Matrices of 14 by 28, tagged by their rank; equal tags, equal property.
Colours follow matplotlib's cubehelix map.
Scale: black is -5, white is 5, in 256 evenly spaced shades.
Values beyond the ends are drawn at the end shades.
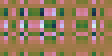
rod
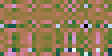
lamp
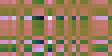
rod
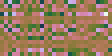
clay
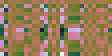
lamp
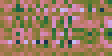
clay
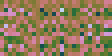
clay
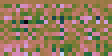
clay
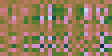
lamp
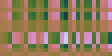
rod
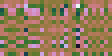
lamp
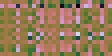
lamp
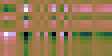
rod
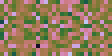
clay
